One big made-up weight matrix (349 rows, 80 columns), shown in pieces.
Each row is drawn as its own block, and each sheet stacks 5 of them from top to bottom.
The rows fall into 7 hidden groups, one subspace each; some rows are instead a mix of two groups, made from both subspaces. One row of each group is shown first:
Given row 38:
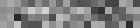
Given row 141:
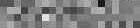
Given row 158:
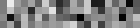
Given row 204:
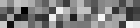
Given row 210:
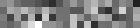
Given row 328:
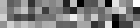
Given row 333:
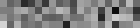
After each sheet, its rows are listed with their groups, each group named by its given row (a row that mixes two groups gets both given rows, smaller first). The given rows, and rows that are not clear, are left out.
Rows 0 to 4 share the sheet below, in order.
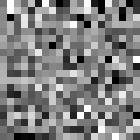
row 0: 158
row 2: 328
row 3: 158
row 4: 328
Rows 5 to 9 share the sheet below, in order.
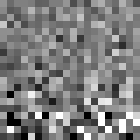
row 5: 38 and 158
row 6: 333
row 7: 210
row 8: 210
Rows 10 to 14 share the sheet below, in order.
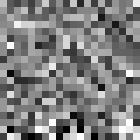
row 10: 328
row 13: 141
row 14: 204
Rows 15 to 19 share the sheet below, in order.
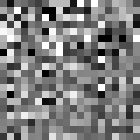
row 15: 141 and 158
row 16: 38
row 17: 141
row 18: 141
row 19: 158 and 333
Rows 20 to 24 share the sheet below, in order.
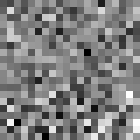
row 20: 141
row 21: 158
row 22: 210
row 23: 204
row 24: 141
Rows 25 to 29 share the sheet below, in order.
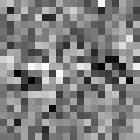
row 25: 141
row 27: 38
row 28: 333
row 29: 141
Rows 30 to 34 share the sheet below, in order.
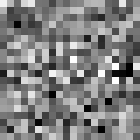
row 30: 38 and 333
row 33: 158
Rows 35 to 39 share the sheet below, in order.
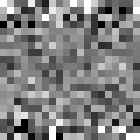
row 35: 38
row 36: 210
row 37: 38
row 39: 204
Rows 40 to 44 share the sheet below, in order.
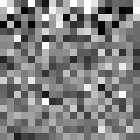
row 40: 38
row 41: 141
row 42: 38
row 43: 141 and 210
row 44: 328
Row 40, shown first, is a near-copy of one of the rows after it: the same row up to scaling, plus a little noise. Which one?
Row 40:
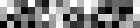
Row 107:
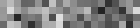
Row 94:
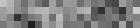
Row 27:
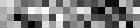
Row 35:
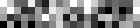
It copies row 35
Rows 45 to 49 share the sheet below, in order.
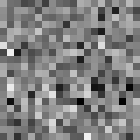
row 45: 333
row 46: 158 and 328
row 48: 158
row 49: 158
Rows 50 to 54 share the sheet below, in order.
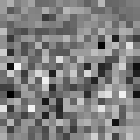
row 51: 38 and 333
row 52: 141
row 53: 38
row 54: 141 and 333
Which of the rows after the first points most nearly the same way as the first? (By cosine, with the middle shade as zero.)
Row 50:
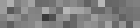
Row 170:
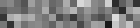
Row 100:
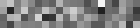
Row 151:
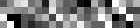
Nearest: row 100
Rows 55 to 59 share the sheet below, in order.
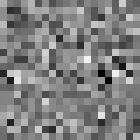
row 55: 38
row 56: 158 and 333
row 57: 328
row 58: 141
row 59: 141
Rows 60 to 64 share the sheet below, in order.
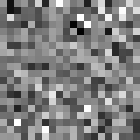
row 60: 158
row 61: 328
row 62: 38
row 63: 158
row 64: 141
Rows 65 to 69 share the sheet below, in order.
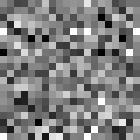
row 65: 328
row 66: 38 and 328
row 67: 204
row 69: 210
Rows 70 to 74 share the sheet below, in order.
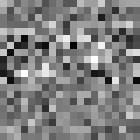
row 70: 333
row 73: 141 and 333
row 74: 158
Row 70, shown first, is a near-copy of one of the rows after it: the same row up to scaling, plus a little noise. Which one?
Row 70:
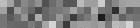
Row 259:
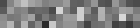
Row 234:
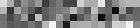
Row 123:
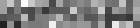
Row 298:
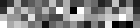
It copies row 234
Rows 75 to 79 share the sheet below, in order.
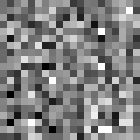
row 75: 204
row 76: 141
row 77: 141 and 333
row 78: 210
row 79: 210
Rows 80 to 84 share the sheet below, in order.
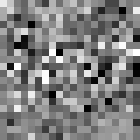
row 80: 38
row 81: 204
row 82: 141
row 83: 158
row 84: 38 and 210
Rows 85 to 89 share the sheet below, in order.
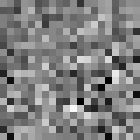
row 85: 141 and 210
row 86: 328
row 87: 328
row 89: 328
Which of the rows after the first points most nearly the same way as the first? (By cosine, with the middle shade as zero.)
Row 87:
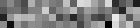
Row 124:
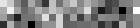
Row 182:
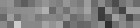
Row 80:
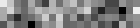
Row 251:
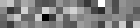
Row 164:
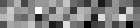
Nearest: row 182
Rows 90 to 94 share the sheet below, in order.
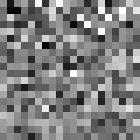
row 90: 158
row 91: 141
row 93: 333
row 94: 38
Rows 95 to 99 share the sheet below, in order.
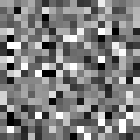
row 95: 141
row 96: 141 and 328
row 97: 141
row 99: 158
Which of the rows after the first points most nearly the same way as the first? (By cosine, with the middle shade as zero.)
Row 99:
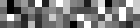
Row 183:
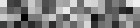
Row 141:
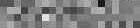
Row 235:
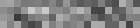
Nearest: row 183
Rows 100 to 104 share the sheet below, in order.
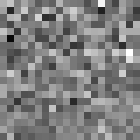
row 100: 141
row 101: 210 and 333
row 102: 158
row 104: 328
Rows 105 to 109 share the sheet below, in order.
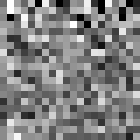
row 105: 158
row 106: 38
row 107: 38
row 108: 158 and 333
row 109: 38 and 333
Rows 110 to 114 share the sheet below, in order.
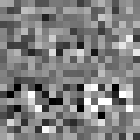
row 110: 141 and 210
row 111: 204
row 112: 328
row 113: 210
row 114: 141
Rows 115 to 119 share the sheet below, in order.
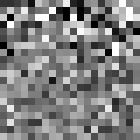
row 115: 204
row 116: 328
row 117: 158 and 333
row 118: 328
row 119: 210
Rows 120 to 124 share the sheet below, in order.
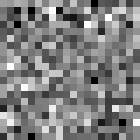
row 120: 158
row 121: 141
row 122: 210
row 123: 333
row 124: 38
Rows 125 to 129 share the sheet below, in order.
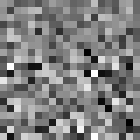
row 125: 210
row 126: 158
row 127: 210
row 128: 328
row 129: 204
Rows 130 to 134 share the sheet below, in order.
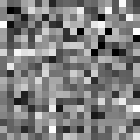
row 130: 38
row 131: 328
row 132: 210
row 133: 204
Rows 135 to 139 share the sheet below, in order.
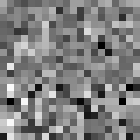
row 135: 333
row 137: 141 and 210
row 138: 158
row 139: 210 and 328
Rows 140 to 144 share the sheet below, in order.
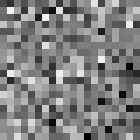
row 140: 141 and 158
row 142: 141 and 204
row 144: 158
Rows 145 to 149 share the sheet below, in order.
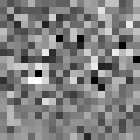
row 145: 38 and 141
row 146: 333
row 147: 210
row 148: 141
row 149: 158
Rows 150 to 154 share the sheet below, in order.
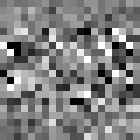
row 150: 158
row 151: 328
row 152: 328
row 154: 158
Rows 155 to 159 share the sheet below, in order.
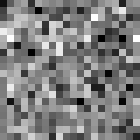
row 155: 38 and 210
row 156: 38
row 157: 158
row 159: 204
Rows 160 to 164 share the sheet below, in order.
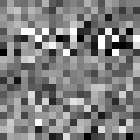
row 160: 158
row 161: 333
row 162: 38 and 333
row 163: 158 and 210
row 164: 210 and 333
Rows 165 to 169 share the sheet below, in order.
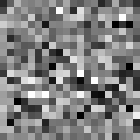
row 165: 333
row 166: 38 and 210
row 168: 38
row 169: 210 and 328
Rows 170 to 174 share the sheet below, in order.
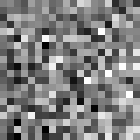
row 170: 328
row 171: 141
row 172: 158
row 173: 204
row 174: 38 and 141
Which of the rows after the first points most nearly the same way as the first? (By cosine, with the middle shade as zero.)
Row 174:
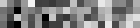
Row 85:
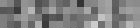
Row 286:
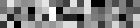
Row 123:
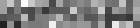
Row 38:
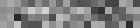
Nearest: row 85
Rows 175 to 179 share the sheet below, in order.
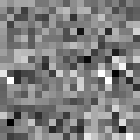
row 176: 328
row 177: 328
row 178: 328
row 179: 210 and 333
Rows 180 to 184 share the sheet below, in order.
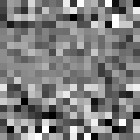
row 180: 328
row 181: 204
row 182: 38 and 328
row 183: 38 and 158
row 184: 210
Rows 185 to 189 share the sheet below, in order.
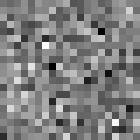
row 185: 204
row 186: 141
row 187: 158
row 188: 38 and 204
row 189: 333
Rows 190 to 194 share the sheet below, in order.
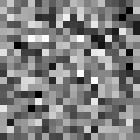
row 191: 38
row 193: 210
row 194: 210
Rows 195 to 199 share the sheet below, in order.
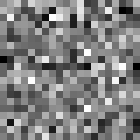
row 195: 204 and 210
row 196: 158
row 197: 38 and 141
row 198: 158
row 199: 141
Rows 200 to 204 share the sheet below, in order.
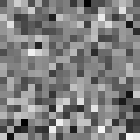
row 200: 38 and 328
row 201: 210
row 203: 204
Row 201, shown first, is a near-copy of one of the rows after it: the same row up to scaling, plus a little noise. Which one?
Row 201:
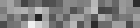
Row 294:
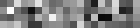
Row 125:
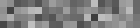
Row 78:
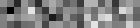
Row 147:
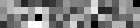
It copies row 147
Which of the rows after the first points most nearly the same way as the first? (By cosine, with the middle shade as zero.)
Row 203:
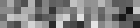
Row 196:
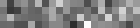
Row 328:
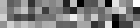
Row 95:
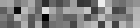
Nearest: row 95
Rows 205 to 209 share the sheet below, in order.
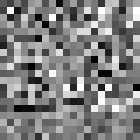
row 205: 141
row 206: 210 and 328
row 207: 210
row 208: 328
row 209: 141 and 210
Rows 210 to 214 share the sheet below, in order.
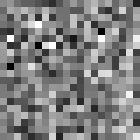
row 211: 141
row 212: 210
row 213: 204
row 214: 204
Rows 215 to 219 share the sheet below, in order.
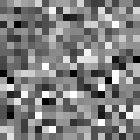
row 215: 158 and 328
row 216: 158
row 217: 328
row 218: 141
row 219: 141 and 158
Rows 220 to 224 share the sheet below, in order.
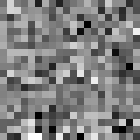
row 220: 158
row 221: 328
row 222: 204
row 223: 333
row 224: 204 and 210
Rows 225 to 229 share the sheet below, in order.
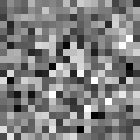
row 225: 328
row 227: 204
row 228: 158
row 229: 158
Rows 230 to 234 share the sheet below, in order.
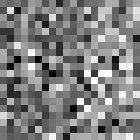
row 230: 141
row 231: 38
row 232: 210
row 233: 158
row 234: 333
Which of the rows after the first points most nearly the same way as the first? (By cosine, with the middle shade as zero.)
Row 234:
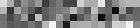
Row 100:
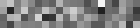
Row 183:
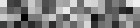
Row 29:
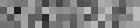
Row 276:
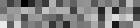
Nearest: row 100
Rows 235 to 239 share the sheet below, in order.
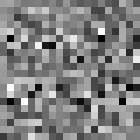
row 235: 38
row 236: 141
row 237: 328
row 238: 158
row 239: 210
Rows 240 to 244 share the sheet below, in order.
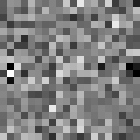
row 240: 328
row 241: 204
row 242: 141 and 204
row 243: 333
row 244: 204 and 333
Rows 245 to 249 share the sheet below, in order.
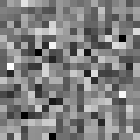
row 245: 333
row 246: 210
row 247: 210
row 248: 210
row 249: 333
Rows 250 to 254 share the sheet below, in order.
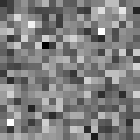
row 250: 38
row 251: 141
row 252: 158 and 328
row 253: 38
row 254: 210
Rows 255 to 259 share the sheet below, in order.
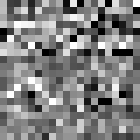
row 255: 328
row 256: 333
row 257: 38 and 210
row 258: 210
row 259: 333
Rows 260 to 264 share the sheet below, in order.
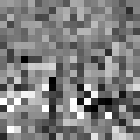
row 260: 204
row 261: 328
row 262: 333
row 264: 328
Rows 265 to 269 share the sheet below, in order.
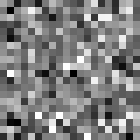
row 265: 210
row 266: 38 and 158
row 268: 158
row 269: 158
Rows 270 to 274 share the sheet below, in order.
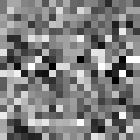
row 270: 38 and 333
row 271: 38
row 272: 141 and 158
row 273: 158 and 204
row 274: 38
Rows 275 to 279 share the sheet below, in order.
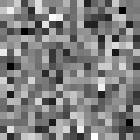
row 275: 210
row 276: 333
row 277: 38
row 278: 141
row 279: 204
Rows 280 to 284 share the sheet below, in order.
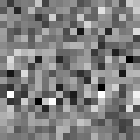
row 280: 141 and 158
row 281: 328
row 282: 158
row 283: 141
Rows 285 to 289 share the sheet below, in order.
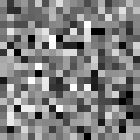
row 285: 158
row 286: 158
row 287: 210
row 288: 158 and 204
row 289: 158
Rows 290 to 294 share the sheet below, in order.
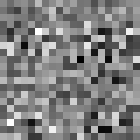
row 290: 158
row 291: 141 and 158
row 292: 328
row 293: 204
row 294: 210
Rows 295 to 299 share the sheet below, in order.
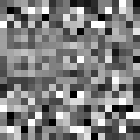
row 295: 38
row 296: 328
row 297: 328
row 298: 333
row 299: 158
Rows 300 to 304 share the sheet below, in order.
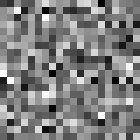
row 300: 141
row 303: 328 and 333
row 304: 141
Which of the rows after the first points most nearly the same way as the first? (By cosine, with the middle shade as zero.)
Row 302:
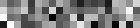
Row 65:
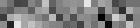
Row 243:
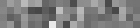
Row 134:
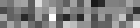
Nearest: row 134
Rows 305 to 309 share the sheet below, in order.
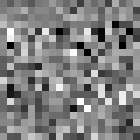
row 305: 328 and 333
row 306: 158
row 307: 210
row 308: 158
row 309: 204
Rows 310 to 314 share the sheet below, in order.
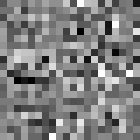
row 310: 141 and 328
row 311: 328
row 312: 328
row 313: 328
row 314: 333
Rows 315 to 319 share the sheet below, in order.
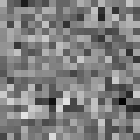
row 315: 333
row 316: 38
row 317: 328
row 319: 333
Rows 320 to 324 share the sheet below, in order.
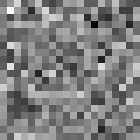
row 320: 210
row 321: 158 and 328
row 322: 141
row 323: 38
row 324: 328
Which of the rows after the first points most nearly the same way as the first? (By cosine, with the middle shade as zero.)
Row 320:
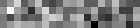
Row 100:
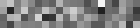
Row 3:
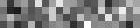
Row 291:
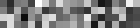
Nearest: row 291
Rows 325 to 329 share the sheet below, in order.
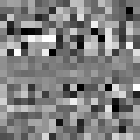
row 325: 204
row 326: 333
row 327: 328
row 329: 333
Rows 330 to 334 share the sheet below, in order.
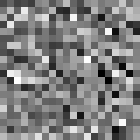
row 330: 204
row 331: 210 and 328
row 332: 328
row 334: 210 and 328
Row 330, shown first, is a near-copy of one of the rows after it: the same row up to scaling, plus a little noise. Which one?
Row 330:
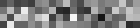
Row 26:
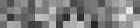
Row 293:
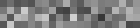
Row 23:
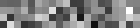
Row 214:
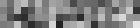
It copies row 293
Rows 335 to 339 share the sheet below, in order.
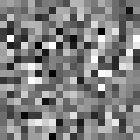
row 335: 204
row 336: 141
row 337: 210
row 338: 141
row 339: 333
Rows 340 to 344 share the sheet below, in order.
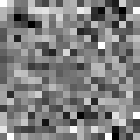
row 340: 38
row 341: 141 and 333
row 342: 38
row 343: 210
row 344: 328
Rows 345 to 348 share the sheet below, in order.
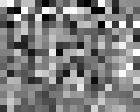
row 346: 204
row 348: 328
